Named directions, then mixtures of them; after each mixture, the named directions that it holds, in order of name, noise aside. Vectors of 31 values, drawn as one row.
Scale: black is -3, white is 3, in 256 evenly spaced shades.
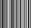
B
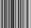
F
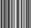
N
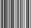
B, F, N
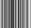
F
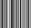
B, F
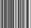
F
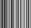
B, F, N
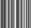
B, N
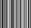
B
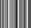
B, F, N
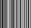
B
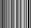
B, N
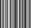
F, N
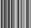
F, N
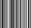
B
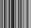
F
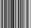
F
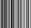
B, F, N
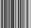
F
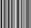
N
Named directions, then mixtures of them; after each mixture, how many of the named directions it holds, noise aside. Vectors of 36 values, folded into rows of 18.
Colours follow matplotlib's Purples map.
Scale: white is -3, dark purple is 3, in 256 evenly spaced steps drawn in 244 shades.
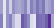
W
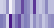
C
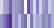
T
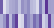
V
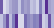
one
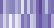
three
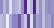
two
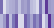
one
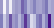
three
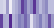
two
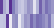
two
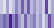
three
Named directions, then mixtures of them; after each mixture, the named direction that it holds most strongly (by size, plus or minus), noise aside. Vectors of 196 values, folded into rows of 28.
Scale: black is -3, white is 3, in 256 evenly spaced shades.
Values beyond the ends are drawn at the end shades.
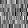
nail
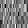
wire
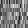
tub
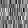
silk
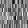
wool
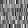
nail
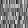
tub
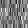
silk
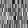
wool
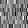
nail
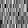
wire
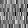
nail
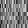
wire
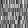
tub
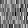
nail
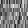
tub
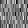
nail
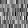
nail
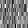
wire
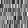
wool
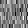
nail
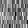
wool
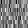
silk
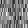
wool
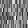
wool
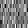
wire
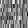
wool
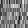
tub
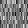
nail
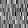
nail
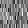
wool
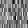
wool
